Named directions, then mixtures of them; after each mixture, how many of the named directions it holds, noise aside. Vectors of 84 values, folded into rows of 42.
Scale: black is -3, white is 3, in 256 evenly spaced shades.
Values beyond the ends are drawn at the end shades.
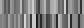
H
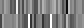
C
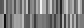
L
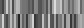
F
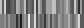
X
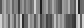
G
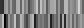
two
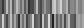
one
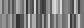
three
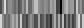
two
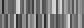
three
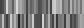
one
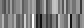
two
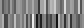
three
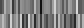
three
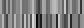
two
